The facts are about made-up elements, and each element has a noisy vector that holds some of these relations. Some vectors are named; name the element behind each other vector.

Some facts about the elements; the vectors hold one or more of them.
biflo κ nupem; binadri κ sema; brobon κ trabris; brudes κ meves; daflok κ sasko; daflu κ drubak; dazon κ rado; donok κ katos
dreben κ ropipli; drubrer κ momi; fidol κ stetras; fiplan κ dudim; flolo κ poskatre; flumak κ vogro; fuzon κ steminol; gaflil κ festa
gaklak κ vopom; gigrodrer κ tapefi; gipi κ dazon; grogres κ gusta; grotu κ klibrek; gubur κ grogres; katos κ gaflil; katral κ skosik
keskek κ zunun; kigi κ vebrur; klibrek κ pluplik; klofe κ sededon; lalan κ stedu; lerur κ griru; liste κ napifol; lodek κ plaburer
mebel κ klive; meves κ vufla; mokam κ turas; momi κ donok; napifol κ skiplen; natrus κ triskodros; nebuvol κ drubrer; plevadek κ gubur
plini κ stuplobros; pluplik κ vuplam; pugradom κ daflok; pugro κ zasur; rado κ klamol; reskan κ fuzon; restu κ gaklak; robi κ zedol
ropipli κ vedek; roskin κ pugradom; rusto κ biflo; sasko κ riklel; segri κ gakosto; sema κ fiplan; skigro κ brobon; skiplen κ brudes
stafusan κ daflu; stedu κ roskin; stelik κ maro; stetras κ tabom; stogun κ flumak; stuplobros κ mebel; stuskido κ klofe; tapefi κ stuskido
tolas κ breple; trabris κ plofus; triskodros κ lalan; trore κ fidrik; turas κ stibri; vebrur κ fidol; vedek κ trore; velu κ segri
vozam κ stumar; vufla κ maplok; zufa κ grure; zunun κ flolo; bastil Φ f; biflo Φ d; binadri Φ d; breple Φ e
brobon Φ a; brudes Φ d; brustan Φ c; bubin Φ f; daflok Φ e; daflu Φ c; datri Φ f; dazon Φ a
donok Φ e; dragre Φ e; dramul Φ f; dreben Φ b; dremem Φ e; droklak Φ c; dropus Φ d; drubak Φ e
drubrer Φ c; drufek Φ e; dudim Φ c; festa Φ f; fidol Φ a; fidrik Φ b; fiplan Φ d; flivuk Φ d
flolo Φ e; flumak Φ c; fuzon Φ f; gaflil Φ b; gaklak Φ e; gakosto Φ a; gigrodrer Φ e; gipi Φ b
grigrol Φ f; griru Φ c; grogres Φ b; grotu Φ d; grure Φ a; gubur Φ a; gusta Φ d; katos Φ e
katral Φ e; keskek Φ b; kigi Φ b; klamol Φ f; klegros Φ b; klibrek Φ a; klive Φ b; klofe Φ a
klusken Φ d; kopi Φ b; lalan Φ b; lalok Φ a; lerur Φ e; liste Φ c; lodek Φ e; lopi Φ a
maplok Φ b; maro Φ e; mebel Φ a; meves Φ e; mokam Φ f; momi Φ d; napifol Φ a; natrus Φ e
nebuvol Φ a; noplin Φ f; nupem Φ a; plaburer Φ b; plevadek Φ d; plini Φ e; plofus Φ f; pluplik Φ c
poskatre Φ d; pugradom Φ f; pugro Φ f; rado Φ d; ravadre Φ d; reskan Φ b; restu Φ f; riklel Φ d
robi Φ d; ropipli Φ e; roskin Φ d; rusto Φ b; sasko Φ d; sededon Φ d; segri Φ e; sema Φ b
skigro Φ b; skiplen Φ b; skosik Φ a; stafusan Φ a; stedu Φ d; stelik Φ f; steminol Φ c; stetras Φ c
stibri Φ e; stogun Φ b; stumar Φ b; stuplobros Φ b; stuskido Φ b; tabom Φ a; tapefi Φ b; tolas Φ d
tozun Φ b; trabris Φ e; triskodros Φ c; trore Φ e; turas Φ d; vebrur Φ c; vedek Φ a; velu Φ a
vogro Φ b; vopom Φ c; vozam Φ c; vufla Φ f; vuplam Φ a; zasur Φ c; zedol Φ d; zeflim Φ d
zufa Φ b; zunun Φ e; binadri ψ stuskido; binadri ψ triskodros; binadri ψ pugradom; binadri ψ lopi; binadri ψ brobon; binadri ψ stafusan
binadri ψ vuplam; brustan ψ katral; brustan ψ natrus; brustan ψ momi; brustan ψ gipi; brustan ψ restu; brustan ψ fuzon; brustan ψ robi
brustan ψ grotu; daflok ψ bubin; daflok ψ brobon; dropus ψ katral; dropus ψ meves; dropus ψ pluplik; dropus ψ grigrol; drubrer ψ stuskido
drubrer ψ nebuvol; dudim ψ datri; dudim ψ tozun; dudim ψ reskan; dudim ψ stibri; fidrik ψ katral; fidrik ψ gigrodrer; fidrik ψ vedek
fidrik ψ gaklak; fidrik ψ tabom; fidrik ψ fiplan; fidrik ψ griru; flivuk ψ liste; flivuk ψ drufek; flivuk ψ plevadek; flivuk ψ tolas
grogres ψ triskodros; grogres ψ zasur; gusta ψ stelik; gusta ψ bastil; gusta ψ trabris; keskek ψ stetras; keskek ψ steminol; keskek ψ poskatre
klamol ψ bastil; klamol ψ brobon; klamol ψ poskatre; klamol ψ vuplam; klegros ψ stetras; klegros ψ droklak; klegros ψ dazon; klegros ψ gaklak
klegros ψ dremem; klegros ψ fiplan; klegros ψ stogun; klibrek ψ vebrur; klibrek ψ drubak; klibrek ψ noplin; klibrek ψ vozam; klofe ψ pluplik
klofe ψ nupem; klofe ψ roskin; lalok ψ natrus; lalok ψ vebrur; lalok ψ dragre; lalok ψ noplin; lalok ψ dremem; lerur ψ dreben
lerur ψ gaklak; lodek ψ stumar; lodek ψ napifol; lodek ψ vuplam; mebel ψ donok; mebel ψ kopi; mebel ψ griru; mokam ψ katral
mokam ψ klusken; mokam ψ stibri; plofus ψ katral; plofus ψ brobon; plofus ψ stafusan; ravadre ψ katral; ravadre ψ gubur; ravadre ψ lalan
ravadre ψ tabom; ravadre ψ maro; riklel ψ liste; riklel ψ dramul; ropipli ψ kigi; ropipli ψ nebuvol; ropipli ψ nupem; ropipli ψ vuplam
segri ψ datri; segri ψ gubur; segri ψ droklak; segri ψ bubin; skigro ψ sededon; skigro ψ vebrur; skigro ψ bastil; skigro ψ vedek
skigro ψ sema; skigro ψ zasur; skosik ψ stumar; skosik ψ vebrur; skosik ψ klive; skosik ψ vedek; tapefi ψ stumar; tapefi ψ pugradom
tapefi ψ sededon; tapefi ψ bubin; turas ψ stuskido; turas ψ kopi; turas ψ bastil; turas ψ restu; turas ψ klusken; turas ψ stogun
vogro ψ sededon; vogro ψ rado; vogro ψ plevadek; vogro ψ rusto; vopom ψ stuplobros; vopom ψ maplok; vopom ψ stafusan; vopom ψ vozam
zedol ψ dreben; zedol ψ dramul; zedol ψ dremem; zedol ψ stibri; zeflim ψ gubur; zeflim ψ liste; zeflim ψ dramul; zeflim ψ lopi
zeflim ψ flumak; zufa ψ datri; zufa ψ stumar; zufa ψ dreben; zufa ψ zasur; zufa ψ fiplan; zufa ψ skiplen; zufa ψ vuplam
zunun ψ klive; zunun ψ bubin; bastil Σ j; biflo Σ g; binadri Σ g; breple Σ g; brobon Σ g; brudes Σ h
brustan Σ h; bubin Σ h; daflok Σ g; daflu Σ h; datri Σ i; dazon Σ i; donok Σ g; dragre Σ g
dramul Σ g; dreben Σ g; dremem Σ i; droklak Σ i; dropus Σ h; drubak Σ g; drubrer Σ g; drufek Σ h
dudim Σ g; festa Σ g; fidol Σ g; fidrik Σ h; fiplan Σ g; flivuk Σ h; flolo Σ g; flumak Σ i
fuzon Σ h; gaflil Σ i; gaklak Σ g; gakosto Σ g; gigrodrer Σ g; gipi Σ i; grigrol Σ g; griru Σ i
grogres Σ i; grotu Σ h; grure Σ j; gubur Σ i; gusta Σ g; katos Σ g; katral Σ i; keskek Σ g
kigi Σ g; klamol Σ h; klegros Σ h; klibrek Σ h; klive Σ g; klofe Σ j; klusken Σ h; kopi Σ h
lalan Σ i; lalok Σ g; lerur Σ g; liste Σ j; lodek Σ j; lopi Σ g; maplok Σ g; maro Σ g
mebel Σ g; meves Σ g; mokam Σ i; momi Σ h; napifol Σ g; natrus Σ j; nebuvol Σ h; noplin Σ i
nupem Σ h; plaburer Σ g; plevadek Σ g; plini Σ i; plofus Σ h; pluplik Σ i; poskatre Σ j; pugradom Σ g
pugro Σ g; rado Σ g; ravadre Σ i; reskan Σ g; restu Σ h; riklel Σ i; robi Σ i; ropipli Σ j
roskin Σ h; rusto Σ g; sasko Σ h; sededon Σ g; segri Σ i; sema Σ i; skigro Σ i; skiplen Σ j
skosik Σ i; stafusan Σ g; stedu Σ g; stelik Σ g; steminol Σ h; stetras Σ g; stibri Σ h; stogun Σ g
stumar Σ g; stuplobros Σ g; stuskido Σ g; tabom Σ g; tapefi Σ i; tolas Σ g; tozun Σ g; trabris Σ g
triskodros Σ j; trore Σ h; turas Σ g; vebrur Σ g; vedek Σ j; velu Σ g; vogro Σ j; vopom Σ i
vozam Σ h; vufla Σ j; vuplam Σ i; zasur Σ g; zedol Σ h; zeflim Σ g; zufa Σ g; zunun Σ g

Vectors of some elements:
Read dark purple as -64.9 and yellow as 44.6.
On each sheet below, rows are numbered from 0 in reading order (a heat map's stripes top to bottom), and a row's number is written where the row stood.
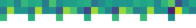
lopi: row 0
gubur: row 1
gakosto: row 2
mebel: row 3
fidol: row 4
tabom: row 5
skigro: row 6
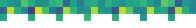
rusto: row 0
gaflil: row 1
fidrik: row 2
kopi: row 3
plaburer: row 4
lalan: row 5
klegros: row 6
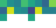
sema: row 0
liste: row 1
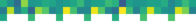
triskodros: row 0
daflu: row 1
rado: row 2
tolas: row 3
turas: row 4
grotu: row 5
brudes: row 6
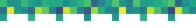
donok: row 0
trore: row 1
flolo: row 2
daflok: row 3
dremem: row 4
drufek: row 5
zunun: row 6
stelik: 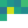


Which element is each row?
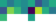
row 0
klibrek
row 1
vogro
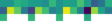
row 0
festa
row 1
velu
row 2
plevadek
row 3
klofe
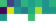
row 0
ropipli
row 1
bubin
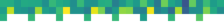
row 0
stibri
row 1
vozam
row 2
fiplan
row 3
biflo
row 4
sasko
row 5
katral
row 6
vedek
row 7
nupem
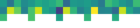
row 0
dropus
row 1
klusken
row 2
dudim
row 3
poskatre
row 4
stuplobros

